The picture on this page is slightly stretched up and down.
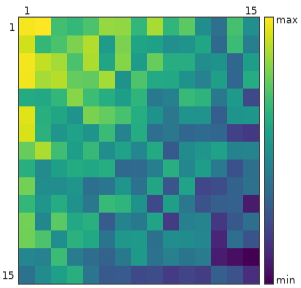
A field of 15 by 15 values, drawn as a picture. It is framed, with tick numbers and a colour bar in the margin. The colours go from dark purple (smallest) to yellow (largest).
There are no regular stripes. The field climbs toward the top left. The halves do not mirror each other. The values follow a bell shape. Fine speckle covers the field. The ninth with the highest average is the top left. The bottom right is the ninth with the lowest average.
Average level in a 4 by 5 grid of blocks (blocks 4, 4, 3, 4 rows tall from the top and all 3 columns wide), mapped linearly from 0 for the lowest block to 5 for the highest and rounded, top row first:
54432 / 43321 / 32221 / 32210
